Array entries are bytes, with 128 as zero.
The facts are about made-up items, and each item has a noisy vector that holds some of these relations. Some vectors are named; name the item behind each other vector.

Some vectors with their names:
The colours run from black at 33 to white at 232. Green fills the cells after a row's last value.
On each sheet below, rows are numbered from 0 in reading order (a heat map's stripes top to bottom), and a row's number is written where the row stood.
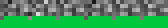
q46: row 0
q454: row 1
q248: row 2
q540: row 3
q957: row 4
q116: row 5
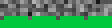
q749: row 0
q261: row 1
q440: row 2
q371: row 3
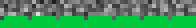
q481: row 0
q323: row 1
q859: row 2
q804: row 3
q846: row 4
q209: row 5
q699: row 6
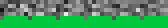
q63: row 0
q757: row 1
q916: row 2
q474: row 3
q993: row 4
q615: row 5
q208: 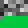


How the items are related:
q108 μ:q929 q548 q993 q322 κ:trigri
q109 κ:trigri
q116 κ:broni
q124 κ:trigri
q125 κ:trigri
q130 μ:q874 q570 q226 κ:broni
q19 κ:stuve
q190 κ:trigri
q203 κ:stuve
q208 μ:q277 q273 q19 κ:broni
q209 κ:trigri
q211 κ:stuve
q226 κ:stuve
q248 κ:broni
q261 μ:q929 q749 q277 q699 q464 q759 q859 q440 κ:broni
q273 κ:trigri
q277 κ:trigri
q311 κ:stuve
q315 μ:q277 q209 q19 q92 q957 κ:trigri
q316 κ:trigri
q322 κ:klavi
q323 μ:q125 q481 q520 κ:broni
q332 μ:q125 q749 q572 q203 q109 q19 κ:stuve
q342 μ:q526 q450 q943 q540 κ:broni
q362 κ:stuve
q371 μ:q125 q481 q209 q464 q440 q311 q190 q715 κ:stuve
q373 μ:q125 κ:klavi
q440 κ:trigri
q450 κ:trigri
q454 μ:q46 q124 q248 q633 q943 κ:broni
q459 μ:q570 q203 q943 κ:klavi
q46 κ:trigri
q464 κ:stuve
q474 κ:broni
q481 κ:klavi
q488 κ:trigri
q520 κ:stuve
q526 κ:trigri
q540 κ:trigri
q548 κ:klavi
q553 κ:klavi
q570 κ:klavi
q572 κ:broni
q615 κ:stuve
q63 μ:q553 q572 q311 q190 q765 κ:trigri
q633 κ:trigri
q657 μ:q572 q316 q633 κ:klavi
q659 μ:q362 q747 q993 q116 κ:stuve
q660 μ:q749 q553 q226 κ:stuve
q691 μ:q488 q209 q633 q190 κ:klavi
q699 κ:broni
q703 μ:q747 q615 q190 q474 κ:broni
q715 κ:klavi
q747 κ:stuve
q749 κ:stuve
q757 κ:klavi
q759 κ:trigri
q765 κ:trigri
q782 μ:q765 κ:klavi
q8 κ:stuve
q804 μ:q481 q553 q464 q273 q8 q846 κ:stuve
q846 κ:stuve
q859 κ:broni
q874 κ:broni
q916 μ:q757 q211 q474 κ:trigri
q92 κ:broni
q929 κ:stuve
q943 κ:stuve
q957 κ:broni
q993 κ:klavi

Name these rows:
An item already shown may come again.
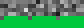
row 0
q993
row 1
q109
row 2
q261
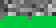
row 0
q474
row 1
q691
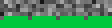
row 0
q261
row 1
q371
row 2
q749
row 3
q316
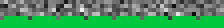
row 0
q19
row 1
q553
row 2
q765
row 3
q570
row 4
q190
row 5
q657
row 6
q373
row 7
q520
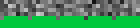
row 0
q572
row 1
q474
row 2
q747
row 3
q125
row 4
q488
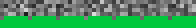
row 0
q657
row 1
q943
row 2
q659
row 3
q342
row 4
q874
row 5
q311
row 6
q277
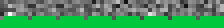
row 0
q703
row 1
q362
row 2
q929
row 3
q190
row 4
q332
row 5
q459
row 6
q660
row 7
q273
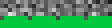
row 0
q459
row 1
q715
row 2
q226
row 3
q323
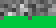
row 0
q691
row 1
q464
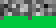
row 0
q315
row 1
q130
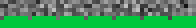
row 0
q520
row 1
q633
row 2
q116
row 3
q203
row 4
q277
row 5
q108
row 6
q660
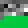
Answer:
q782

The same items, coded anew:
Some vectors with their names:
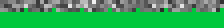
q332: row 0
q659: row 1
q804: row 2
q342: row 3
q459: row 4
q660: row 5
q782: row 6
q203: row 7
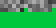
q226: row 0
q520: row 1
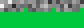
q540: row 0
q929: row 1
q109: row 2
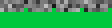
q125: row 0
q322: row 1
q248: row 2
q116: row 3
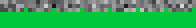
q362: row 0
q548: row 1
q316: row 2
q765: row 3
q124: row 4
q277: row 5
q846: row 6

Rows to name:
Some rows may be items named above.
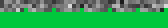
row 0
q19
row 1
q373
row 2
q553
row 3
q373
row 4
q757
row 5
q332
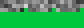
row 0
q332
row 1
q749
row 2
q520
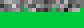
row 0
q311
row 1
q323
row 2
q248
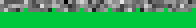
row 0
q261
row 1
q660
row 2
q916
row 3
q454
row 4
q943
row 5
q474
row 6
q464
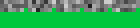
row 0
q190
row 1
q454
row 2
q765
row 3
q63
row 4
q208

